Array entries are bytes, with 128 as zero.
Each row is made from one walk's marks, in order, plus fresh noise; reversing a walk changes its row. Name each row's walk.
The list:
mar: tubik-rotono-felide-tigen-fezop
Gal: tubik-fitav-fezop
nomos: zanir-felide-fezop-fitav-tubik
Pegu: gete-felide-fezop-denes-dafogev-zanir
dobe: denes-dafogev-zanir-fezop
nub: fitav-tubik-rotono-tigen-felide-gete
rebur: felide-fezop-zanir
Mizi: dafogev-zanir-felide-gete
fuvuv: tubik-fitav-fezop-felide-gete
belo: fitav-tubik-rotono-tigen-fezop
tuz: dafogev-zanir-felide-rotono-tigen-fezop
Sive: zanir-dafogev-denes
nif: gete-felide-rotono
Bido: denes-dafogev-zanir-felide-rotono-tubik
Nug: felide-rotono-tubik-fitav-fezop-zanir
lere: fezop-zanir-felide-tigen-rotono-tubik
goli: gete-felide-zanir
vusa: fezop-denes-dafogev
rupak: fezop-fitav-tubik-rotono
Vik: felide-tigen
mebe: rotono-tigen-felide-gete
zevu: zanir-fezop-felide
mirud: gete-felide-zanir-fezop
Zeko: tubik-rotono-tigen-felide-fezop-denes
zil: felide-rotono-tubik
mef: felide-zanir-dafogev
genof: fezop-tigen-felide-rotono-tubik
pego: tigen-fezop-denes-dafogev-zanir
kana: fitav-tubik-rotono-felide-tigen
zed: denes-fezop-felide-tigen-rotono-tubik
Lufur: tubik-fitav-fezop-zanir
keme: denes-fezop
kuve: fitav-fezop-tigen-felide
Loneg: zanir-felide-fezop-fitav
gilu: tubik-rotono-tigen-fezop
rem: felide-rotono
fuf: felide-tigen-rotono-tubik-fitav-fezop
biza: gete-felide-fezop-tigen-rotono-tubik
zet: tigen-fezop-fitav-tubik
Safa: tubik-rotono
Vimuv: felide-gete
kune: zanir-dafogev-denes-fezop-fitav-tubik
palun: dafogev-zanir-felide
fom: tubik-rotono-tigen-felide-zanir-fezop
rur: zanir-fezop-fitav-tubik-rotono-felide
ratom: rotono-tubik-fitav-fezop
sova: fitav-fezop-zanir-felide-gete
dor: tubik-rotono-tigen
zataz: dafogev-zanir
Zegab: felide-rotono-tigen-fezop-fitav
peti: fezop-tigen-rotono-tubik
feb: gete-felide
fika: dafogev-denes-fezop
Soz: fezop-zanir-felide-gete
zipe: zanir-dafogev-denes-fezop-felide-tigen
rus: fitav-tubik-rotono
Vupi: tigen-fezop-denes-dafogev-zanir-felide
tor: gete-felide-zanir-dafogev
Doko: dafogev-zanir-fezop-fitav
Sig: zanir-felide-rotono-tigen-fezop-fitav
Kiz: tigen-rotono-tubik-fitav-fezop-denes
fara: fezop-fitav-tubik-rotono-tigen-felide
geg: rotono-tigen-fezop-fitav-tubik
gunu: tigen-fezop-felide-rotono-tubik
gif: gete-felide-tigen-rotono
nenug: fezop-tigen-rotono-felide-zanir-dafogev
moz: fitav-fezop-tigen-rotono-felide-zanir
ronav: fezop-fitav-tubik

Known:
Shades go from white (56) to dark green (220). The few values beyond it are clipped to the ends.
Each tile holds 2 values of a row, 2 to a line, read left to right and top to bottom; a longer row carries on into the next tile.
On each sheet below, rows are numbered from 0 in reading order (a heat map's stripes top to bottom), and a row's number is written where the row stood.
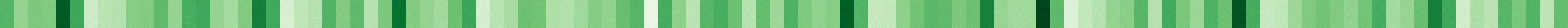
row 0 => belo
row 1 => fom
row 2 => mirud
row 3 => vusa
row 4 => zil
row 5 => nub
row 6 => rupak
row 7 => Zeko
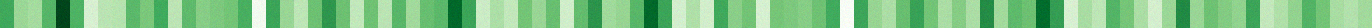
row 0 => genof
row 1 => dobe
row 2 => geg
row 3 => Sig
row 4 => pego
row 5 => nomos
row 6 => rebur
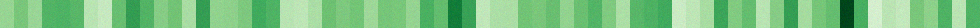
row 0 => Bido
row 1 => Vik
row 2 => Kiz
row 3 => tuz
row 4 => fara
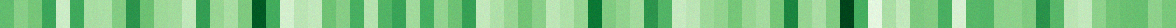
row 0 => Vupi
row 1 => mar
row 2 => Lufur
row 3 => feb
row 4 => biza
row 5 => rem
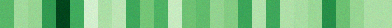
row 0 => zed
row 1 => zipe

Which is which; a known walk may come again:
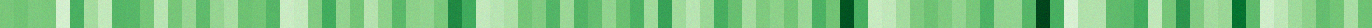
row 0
zataz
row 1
nenug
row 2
gilu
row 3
keme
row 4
rupak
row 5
gunu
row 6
nif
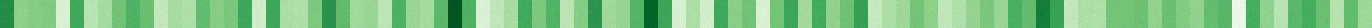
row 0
Pegu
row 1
Vupi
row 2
lere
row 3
Sig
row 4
Lufur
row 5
Kiz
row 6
vusa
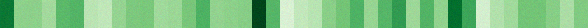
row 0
Vimuv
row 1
kana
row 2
Nug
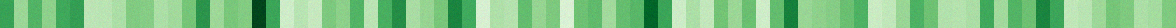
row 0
Gal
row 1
fuf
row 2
moz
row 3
geg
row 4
Soz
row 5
ronav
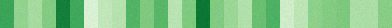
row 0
fom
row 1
goli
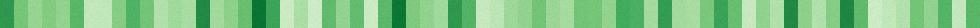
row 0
Mizi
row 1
Zegab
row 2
feb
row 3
kune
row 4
mebe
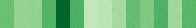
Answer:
peti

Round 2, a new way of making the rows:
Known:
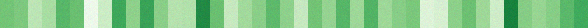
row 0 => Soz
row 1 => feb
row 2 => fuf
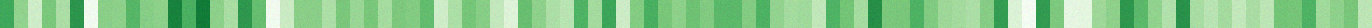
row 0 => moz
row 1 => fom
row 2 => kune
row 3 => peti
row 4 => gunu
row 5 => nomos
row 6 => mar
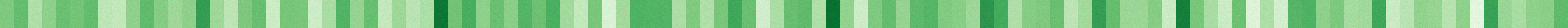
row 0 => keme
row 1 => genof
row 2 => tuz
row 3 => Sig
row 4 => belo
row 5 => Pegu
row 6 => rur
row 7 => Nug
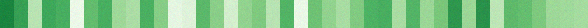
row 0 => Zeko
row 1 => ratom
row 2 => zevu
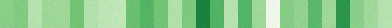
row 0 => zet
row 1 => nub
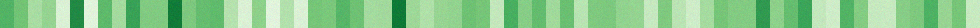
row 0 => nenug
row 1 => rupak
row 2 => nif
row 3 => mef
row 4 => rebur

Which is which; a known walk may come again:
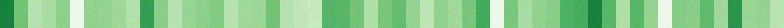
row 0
fara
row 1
zet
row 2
Gal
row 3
nub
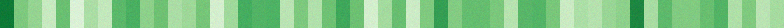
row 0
rur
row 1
Sig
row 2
Zegab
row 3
pego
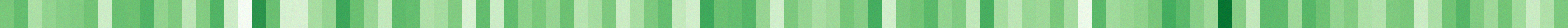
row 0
Vimuv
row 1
Loneg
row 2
Safa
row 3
Mizi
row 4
rem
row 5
Lufur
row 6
gilu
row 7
zipe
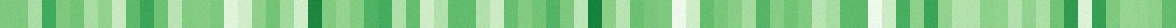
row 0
geg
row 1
fuf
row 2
palun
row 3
mirud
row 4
Soz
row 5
fuvuv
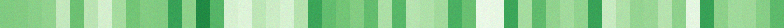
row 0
mef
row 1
kana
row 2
sova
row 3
Nug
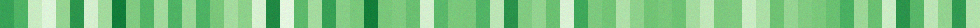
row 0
gif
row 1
nenug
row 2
Kiz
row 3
fika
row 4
dobe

